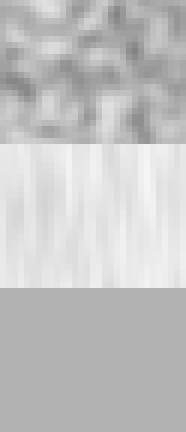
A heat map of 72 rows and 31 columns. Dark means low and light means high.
The table splits into 3 rows of 1 panel. Panel 1,1: high, blotchy. Panel 2,1: very high, streaked downward, faint in contrast. Panel 3,1: high, flat.
